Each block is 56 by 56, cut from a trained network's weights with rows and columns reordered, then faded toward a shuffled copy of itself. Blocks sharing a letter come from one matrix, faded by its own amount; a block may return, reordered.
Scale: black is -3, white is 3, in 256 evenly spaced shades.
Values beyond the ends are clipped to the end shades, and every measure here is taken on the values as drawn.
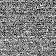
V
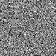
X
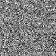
X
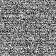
V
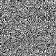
X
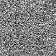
X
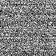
V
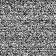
V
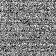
V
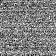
V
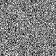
X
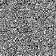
X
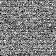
V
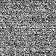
V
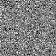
X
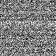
V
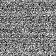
V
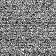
V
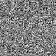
X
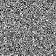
X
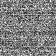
V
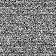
V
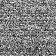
V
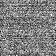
V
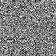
X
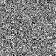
X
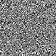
X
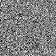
X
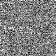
X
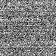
V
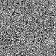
X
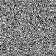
X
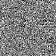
X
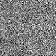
X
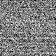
V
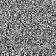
X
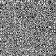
X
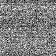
V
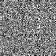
X
